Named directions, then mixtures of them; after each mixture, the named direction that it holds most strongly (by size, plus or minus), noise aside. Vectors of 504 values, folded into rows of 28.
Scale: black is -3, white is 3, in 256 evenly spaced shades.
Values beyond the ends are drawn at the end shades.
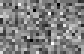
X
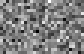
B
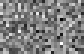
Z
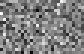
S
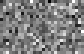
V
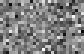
V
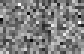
X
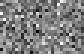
S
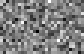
B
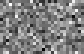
V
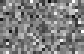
V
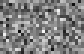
S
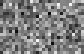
X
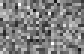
X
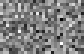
Z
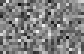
B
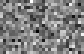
B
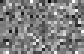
V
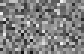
S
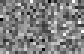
V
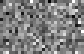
V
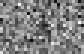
X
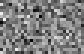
S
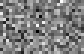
S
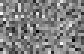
Z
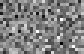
Z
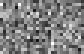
X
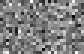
V
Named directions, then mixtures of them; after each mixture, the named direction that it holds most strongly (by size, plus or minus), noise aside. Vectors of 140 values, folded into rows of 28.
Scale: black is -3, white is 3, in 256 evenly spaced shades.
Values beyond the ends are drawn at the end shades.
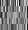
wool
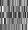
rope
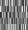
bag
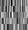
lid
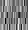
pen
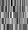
lid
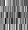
pen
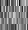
wool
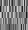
bag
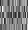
rope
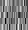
pen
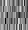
pen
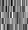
lid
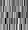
pen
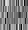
pen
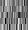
pen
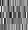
rope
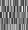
bag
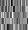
lid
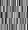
wool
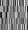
wool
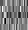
rope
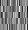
wool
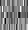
pen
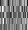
rope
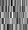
lid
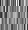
wool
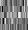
rope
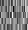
lid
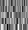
lid
